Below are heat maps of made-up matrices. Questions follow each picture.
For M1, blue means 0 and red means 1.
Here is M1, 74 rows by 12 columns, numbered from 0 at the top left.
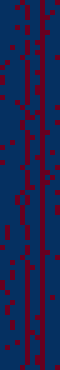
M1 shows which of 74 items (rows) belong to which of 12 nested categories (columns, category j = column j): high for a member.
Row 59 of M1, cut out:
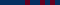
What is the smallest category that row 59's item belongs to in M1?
10
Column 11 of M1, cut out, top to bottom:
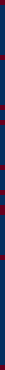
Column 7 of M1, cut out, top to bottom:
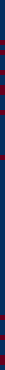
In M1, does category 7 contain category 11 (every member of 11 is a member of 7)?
no
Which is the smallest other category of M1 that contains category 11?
4
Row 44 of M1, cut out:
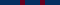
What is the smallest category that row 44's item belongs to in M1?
4
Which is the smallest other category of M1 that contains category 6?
5
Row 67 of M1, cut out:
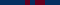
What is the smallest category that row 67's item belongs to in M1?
7
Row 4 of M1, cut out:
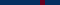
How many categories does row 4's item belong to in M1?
1
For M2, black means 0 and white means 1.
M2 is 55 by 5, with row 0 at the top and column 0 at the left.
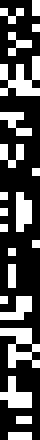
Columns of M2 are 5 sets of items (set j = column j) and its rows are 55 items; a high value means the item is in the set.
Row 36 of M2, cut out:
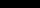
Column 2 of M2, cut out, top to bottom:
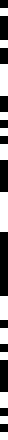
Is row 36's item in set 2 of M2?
no
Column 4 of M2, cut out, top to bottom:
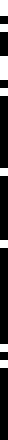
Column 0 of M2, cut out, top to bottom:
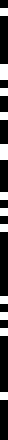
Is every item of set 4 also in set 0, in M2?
no
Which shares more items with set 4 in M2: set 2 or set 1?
set 2
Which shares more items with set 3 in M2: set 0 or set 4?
set 0
